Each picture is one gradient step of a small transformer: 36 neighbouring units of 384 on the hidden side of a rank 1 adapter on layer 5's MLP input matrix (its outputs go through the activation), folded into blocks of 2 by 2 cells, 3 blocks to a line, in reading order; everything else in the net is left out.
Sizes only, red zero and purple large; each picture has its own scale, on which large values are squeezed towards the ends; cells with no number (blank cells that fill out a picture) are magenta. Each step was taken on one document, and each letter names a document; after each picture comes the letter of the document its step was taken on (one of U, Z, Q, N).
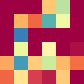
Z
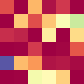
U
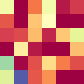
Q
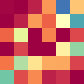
Z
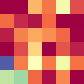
Q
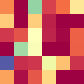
Q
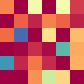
U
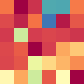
Z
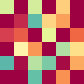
U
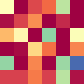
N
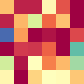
N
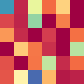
N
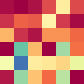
Z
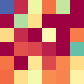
N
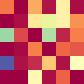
U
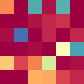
U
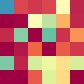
U
